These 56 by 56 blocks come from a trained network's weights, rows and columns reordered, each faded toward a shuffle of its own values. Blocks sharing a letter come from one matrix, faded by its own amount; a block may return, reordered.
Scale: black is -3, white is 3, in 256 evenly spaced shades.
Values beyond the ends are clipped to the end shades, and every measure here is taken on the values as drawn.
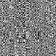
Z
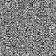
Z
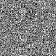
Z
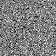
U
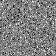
U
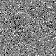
U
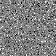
U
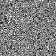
Z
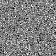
U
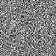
Z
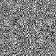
Z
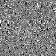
U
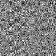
Z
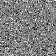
U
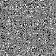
U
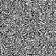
Z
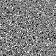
U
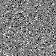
U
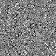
U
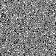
U
